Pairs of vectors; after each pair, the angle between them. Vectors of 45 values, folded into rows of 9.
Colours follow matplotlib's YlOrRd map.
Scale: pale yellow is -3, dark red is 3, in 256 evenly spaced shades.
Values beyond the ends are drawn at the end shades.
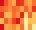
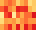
partly opposed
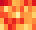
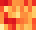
nearly parallel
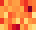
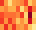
partly aligned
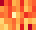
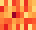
nearly opposite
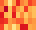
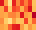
orthogonal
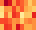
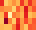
orthogonal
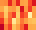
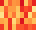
partly aligned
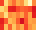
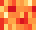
nearly parallel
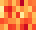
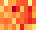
orthogonal
